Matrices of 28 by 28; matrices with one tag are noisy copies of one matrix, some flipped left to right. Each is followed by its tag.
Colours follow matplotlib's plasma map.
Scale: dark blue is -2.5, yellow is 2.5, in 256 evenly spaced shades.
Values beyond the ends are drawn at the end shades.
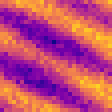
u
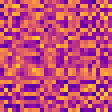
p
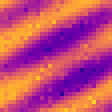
u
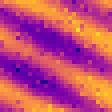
u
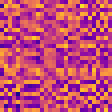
p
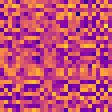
p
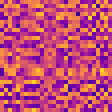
p
